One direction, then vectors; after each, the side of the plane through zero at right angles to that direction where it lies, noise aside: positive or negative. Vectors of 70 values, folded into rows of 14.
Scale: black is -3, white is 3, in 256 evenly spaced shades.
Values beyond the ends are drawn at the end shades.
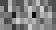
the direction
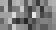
negative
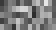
positive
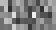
negative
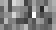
negative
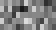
positive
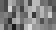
positive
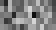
positive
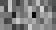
positive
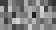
positive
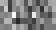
negative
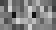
positive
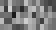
positive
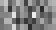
negative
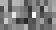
negative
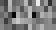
positive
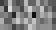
positive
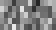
negative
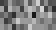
positive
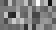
positive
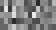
negative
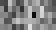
positive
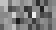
negative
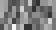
negative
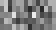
negative
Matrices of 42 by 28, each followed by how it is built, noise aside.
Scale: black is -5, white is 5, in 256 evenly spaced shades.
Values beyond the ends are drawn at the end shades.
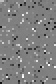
sparse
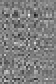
low rank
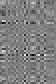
low rank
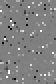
sparse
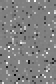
sparse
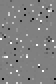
sparse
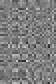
low rank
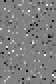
sparse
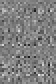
low rank
